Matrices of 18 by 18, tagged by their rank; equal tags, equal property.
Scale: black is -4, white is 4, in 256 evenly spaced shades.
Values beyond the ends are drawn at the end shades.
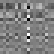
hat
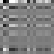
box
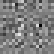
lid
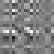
hat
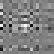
hat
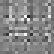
lid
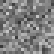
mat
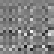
hat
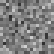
mat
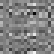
lid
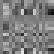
hat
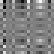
box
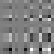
box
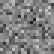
mat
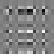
box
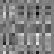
hat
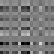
box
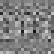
lid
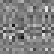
lid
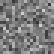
mat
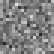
mat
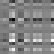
box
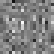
lid
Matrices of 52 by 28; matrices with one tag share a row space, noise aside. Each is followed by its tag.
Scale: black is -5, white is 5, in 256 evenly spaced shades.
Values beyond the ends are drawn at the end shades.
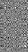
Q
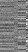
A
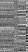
A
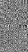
Q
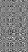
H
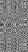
Q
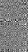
Q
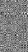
Q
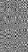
Q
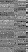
A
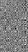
Q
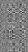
H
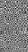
Q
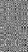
Q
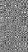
Q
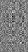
H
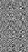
H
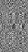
H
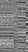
A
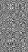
H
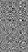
H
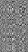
H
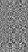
H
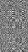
H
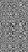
H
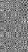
Q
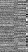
A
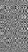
Q
